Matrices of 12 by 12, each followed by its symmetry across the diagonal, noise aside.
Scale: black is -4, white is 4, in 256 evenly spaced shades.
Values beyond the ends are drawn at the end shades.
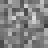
neither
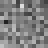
antisymmetric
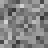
symmetric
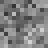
symmetric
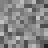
symmetric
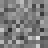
neither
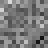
symmetric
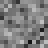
symmetric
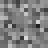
antisymmetric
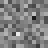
antisymmetric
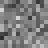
neither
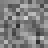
antisymmetric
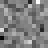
antisymmetric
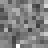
neither
